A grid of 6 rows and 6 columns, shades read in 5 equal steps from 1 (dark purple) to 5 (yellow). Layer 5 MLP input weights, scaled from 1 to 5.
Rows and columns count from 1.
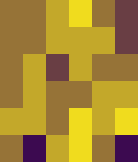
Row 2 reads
3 3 4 4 4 2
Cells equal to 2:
3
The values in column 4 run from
3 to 5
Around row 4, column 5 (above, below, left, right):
3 4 3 4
